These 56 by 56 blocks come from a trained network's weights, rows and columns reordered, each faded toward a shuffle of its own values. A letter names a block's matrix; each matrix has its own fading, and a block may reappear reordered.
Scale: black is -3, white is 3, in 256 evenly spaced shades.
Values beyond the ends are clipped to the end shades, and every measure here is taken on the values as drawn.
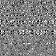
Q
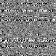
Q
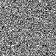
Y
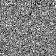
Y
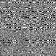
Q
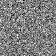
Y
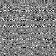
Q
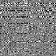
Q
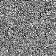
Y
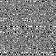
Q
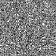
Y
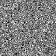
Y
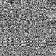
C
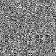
C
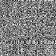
C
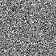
Y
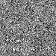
Y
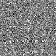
Y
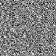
C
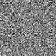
C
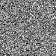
Y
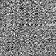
C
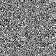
Y
